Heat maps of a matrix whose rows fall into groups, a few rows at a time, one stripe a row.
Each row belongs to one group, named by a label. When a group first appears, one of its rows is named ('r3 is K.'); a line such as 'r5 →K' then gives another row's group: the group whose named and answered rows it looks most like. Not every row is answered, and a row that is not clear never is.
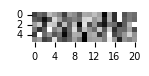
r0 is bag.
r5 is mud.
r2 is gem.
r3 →bag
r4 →mud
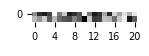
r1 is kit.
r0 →gem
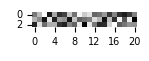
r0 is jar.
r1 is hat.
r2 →mud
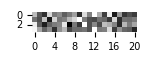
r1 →jar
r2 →gem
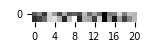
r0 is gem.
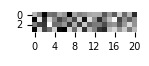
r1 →mud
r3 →mud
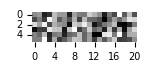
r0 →hat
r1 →gem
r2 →jar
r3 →bag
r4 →kit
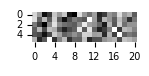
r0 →hat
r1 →kit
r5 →gem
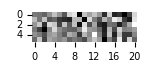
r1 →kit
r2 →gem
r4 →bag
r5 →hat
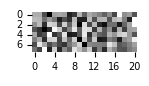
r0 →hat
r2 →gem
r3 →bag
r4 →gem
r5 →gem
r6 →mud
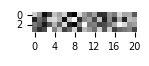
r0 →hat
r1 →bag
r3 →bag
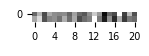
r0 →hat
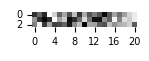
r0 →gem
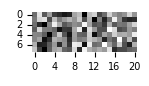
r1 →jar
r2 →bag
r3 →mud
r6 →kit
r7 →bag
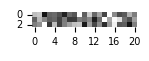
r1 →kit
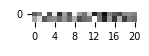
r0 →jar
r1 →hat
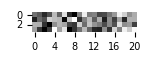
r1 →bag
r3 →gem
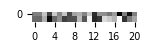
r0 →jar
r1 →kit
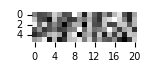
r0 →kit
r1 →kit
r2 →kit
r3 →mud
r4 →bag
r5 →jar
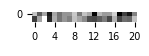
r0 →jar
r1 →jar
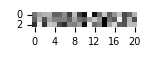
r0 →kit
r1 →hat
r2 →mud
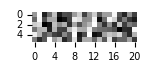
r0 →mud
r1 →mud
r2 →hat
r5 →bag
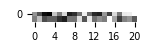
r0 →gem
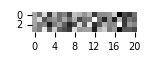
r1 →hat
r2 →kit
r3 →jar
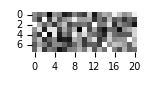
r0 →kit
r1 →jar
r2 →hat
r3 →gem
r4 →jar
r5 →mud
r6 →kit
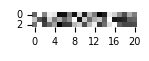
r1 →bag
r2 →mud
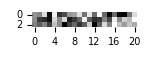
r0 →jar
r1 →gem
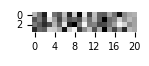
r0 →gem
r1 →gem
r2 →gem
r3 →bag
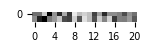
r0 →jar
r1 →bag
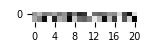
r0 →kit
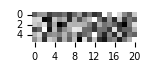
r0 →kit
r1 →hat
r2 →jar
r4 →hat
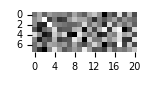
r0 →hat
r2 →bag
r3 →kit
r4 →hat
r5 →kit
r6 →hat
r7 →bag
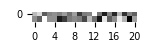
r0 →hat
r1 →kit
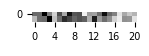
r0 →gem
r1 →kit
